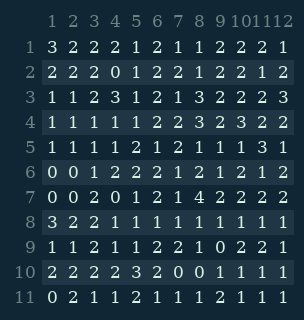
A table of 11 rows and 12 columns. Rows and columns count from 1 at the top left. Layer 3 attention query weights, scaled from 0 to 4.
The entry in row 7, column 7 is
1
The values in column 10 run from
1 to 3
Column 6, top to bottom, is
2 2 2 2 1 2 2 1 2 2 1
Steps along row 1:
down same same down up down same up same same down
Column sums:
14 14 18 14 16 19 14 18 16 19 18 17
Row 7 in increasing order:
0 0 0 1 1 2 2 2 2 2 2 4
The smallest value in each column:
0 0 1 0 1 1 0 0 0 1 1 1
